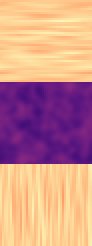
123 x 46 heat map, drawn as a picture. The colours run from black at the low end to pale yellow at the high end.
It is made of 3 by 1 panels. Panel 1,1: very high, streaked across, faint in contrast. Panel 2,1: low, blotchy, faint in contrast. Panel 3,1: very high, streaked downward, faint in contrast.
